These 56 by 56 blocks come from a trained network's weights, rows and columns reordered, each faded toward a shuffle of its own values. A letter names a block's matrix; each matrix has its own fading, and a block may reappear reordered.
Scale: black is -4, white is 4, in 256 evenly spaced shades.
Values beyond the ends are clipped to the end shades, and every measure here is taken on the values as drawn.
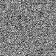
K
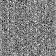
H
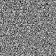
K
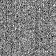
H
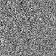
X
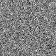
K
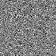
X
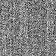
H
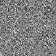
X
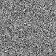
K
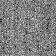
H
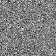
X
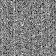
H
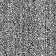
H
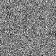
K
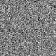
X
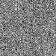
X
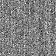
H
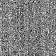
H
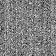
H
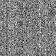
H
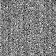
H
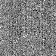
H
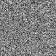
K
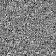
K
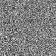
K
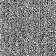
H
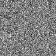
X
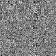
X
